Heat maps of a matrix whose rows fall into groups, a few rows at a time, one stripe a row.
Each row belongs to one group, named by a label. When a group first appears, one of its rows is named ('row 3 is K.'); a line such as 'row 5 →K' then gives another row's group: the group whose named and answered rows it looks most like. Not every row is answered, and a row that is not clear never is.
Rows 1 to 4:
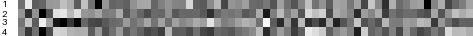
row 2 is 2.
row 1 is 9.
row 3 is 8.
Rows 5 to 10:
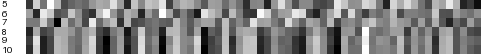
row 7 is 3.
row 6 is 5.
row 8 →9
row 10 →9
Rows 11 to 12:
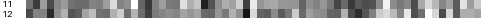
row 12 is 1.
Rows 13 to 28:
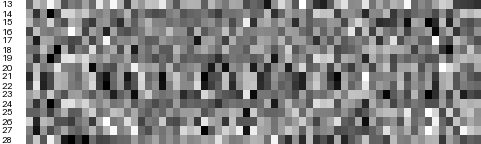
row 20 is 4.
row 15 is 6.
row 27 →1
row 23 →6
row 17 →5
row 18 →3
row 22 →9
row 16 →9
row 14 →2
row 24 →2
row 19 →2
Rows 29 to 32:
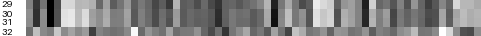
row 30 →2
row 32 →4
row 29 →2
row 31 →2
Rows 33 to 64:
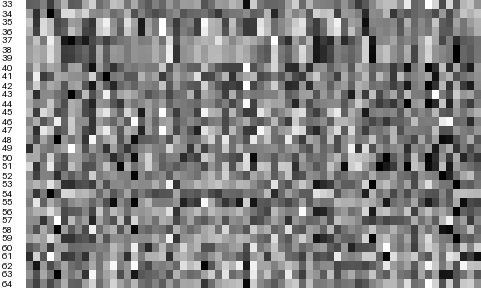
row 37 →8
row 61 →8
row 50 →6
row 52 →3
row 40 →6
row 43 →5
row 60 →1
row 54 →2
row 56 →8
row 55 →6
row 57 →4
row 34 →2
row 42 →6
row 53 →8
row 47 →5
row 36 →5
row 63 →3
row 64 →1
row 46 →4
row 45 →5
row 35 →5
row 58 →3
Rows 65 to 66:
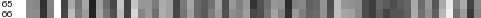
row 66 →4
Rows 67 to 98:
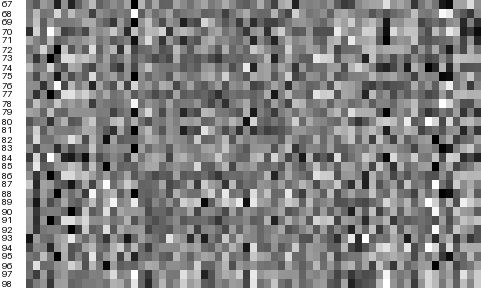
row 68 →4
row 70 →8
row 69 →6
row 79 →6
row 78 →4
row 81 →6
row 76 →4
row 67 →3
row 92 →5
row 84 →8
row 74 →6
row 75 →3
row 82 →9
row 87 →5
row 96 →9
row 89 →1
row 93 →9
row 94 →1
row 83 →3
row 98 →1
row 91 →2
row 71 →6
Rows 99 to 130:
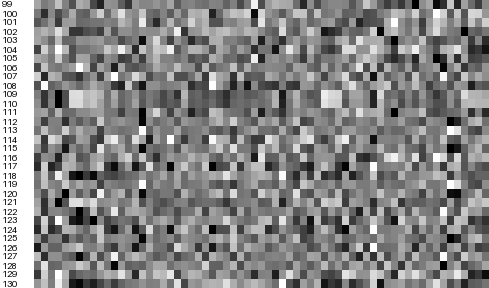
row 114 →5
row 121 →2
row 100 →1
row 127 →5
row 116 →1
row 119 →4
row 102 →8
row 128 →9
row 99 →6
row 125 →3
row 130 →8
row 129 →8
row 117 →9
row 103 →6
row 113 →4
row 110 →2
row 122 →5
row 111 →6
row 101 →1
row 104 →8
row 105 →6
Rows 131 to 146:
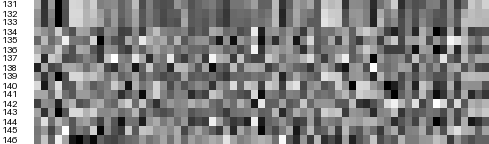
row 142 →1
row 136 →6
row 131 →2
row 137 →5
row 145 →4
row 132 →2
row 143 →2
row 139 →2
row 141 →6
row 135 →4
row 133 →2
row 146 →8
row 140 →6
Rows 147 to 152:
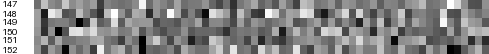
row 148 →5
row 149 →5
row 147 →4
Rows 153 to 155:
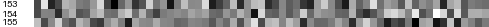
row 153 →9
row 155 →6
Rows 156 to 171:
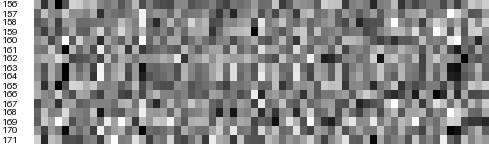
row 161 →3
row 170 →3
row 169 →8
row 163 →3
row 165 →2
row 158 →1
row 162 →8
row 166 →6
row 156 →2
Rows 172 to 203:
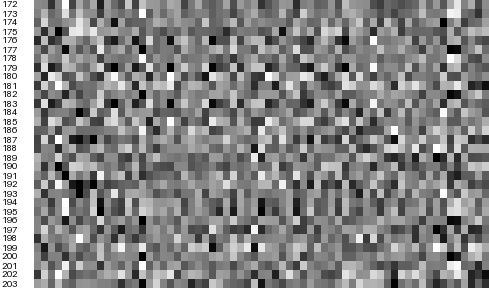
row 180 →5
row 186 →1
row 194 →4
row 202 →8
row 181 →8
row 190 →2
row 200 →3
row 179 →9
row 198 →9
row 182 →3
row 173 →4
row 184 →5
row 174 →9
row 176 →9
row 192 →8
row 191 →3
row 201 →4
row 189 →6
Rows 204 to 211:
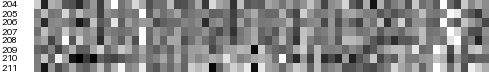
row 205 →4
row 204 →5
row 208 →4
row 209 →1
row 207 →4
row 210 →8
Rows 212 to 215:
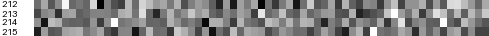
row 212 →4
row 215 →9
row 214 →5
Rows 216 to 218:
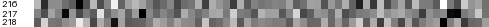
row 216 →5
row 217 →3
